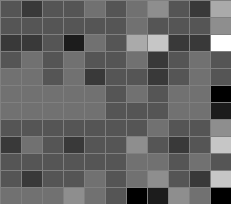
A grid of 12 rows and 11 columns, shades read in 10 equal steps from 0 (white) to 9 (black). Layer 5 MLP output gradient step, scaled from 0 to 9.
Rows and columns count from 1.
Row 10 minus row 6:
1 1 1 1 1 0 0 -1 1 0 -3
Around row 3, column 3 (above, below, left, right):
6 6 7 8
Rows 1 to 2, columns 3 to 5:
6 6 5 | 6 6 6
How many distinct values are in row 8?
3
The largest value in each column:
7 7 6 8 7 6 9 8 7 7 9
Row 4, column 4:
5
